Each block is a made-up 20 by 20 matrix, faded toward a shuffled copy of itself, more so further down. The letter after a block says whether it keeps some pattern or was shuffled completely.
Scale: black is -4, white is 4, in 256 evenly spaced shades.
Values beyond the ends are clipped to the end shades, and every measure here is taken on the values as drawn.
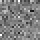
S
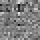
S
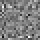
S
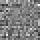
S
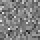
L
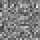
S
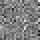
S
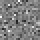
L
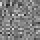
S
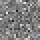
L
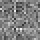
S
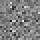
S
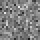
L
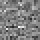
S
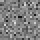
L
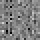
S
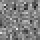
S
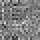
S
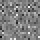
S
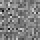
S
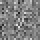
S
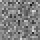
S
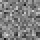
S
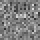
S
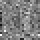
S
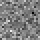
L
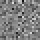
S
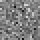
L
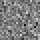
L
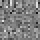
S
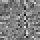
S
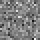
L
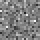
L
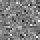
L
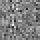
S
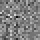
S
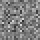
S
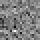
S
